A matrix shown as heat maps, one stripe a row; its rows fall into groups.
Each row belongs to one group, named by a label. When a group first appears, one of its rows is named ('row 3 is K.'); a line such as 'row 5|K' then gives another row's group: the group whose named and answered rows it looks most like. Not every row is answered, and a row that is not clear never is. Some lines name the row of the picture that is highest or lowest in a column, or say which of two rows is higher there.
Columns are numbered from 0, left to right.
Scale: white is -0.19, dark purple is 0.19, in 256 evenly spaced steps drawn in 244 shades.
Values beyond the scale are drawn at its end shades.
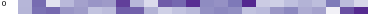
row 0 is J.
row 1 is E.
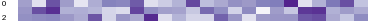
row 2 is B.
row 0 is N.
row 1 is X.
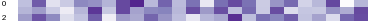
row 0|J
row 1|J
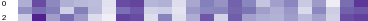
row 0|E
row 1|E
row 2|E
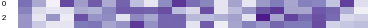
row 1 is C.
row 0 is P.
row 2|C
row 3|C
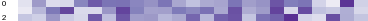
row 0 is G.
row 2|N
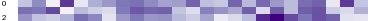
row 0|P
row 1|X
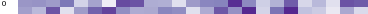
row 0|E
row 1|G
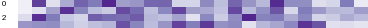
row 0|G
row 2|G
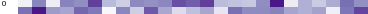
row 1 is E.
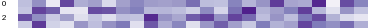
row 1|G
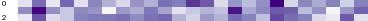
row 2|G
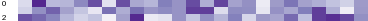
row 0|J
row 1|X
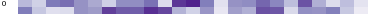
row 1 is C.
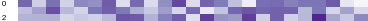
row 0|C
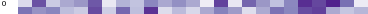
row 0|B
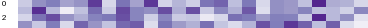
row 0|B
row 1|J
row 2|G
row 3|C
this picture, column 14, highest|0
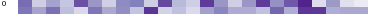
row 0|C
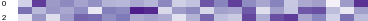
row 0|E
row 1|X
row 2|G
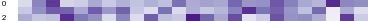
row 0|N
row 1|G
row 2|P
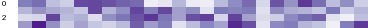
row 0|G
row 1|J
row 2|X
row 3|E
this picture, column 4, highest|0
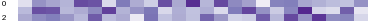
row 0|J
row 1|G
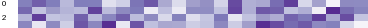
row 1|N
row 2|B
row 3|C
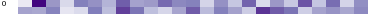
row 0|J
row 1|N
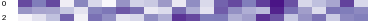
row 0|N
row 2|P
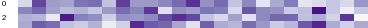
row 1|X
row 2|P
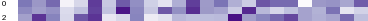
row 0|N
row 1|J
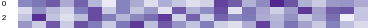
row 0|N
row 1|B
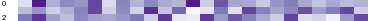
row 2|E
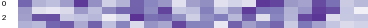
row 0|C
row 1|C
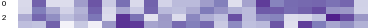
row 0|B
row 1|B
